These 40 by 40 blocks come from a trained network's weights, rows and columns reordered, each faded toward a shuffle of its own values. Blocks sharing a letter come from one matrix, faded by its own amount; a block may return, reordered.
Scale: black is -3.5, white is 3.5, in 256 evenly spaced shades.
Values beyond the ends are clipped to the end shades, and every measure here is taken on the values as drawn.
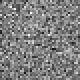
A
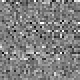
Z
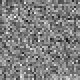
A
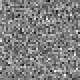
A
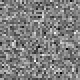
A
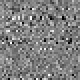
Z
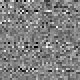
Z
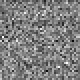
A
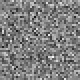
A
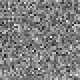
A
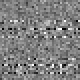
Z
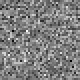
A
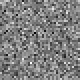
A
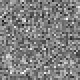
A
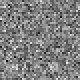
A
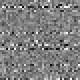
Z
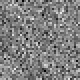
A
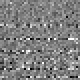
Z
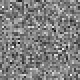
A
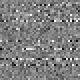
Z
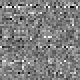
Z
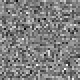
A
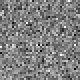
A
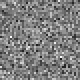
A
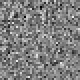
A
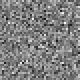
A
